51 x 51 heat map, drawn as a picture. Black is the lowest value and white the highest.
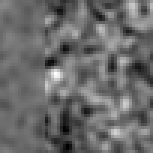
No lone cell stands out from its neighbours. The bottom middle is the ninth with the lowest average. Neither half mirrors the other. The texture is blotchy. The left part is calmer, up to a seam about 30% of the way across. There is no overall slope.
